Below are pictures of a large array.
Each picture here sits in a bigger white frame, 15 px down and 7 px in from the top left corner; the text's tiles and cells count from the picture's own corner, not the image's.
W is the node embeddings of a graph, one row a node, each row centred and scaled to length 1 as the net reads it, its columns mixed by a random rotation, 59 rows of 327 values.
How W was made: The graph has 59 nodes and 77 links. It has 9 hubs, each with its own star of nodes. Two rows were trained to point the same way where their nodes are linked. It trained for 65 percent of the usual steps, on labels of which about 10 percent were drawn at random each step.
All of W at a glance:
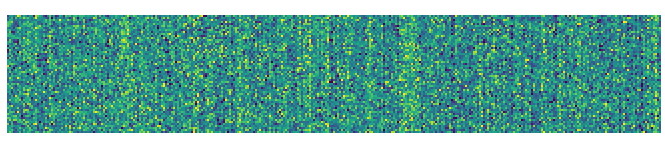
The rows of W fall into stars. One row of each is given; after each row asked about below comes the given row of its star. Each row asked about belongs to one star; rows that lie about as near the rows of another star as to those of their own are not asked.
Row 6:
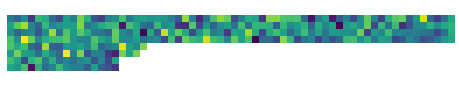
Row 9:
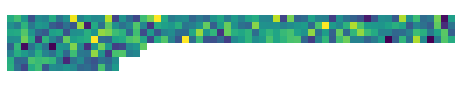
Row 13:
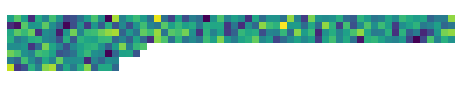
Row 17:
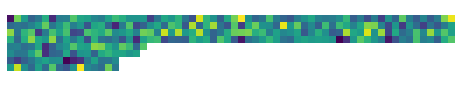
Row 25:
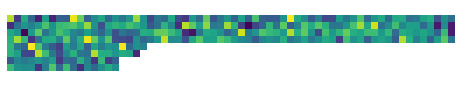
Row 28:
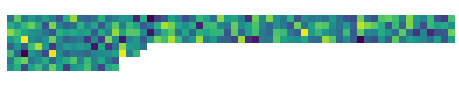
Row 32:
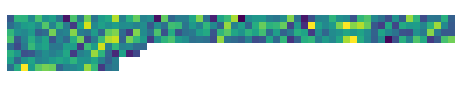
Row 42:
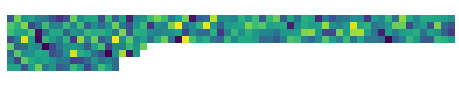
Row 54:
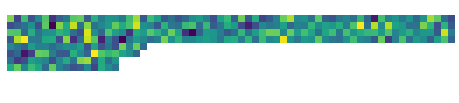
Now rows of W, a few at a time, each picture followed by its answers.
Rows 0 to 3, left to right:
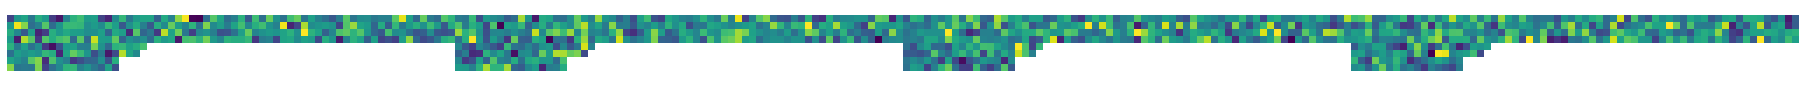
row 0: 6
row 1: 54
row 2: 25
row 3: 9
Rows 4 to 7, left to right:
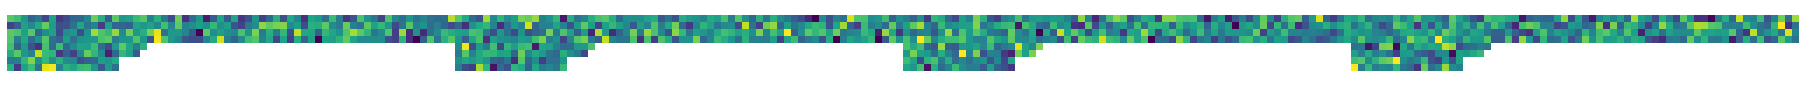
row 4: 32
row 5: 9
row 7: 9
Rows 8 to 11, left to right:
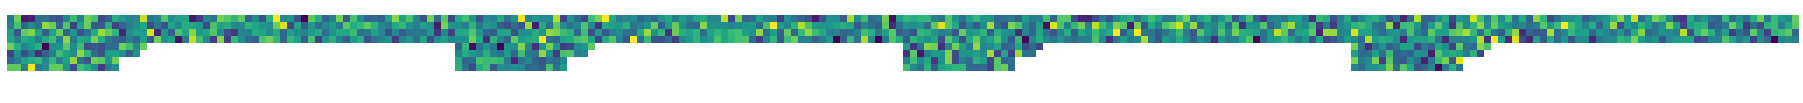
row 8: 17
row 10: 25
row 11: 54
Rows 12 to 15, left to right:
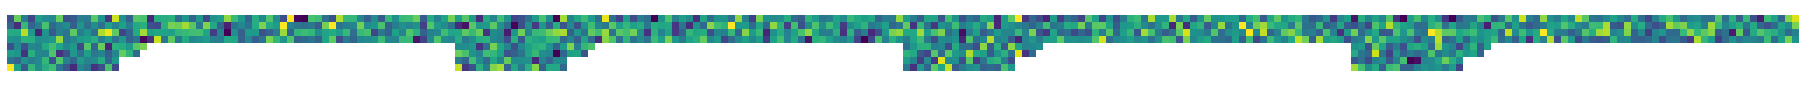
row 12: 13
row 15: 17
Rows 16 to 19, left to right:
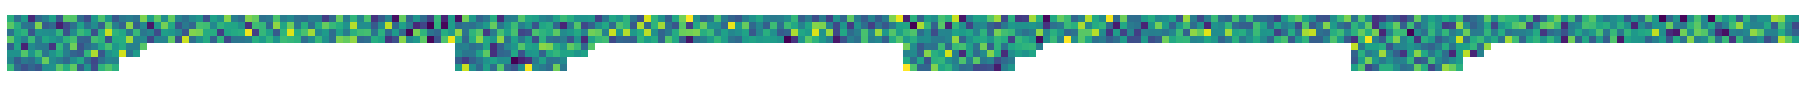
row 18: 13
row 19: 42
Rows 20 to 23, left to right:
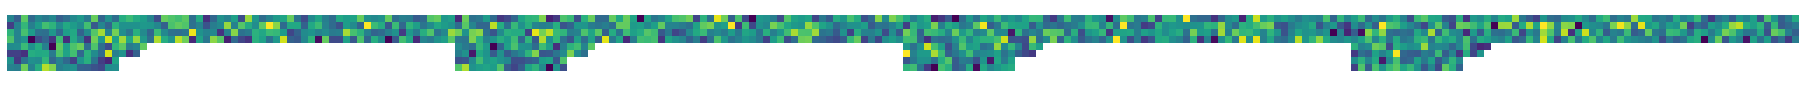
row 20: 32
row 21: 17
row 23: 25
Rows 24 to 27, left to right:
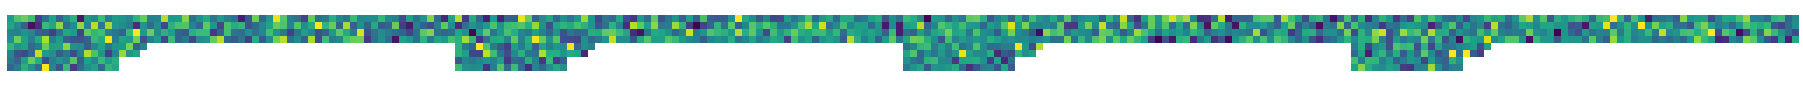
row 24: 32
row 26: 25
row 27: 17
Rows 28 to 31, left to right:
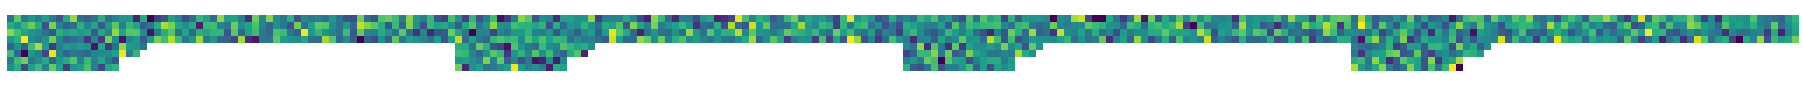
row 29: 6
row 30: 6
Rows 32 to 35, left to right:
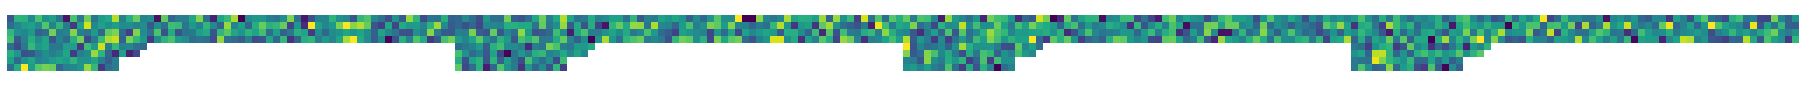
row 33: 13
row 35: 32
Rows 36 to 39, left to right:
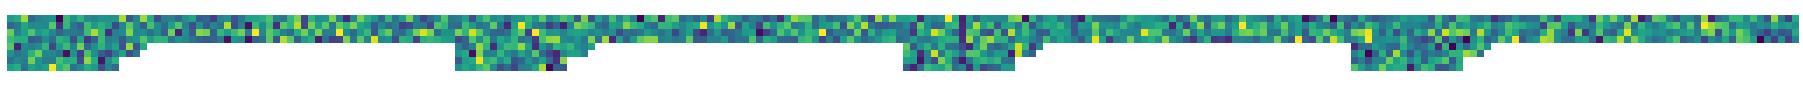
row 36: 32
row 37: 17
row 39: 28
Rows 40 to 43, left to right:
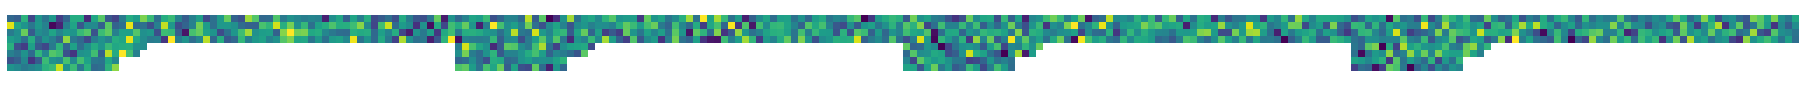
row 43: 32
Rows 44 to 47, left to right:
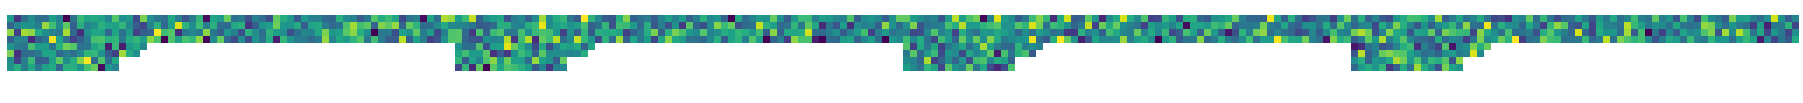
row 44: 32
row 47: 28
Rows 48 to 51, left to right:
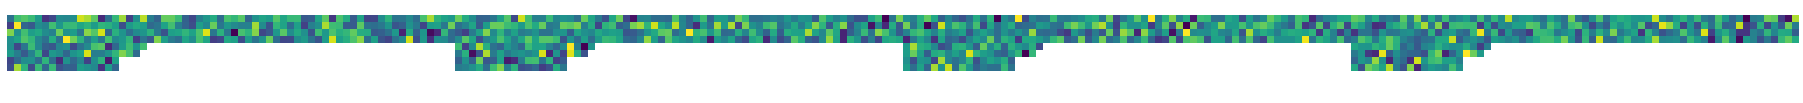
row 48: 17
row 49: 25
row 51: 25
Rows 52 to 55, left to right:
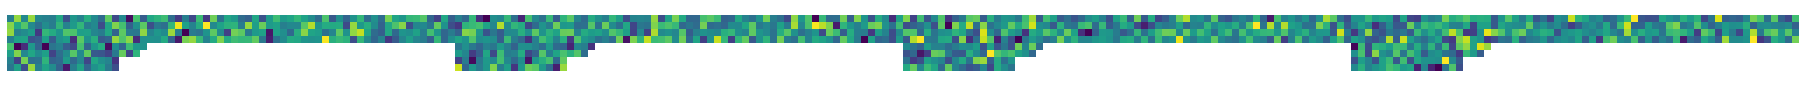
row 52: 42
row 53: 28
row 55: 13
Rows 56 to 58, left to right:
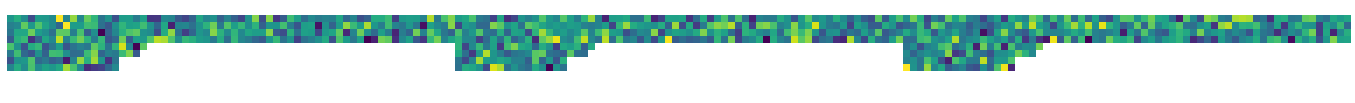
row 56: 25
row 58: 13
